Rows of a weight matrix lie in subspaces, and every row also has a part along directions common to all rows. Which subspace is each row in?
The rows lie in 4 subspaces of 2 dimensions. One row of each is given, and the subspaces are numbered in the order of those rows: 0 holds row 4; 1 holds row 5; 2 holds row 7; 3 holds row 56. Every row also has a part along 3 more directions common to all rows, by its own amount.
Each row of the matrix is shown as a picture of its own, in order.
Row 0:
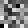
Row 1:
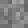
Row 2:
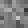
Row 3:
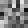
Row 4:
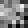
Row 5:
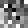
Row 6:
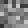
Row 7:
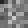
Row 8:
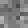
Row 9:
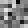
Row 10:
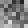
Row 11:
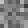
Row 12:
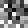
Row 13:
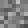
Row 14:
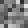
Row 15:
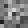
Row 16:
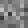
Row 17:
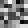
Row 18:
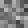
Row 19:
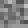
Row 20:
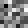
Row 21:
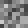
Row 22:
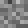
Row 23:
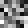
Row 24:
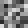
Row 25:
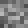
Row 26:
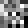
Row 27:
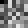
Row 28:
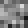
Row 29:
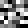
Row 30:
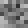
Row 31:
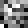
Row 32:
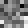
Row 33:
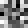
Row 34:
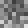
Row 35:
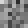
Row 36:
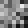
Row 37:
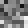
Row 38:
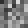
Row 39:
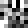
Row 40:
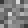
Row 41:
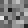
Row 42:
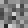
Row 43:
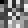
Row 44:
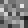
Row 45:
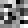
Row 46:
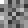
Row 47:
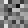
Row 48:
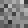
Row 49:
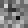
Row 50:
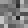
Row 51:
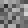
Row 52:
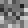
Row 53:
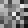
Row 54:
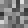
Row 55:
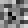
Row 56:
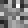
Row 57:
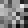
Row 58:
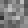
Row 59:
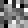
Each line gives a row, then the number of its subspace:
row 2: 0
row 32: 0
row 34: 1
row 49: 1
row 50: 3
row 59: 3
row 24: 1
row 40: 2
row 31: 3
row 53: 0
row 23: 0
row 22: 2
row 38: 2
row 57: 0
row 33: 3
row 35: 2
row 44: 0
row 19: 2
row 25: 3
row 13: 2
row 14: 2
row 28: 0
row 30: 3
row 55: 2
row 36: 0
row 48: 1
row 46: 2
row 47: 3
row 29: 2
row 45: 2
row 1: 1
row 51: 1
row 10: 1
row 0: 3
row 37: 0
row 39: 3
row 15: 1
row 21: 1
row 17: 2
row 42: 3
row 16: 0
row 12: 1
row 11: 2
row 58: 1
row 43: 2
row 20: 1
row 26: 0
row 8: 3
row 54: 3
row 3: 3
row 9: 2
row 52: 0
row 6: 3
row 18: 0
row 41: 1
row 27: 2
